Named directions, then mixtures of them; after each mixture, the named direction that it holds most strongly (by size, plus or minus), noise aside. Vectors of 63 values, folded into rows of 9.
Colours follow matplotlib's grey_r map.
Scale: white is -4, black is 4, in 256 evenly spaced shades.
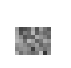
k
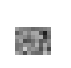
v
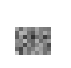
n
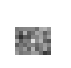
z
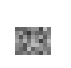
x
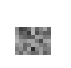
k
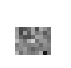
k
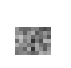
z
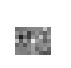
z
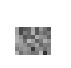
k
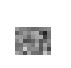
v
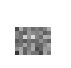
n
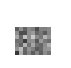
n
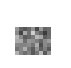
k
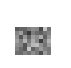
x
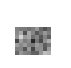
z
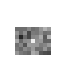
z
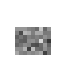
x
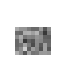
v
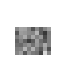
v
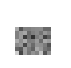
n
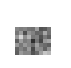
z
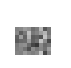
x
